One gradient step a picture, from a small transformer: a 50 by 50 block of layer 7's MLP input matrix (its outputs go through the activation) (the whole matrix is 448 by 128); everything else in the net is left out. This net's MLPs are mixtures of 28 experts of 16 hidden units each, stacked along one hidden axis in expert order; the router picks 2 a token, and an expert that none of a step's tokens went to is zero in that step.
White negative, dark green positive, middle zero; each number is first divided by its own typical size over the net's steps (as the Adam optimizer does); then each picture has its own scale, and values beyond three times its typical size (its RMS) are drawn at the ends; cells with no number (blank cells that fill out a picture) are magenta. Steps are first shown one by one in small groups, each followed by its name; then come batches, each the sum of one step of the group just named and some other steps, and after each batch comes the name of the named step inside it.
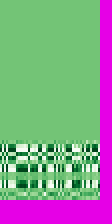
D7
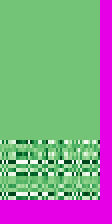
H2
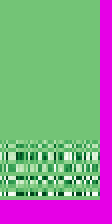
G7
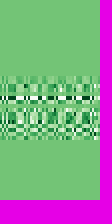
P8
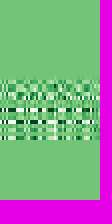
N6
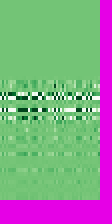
N6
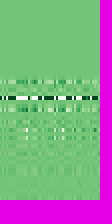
N6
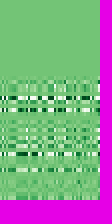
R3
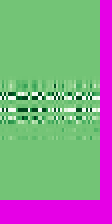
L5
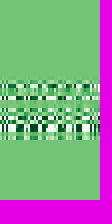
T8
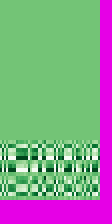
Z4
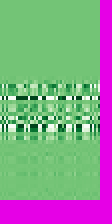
T8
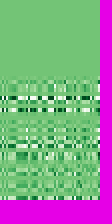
R3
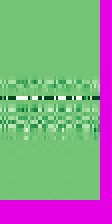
T8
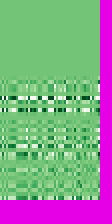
R3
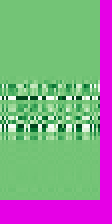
T8
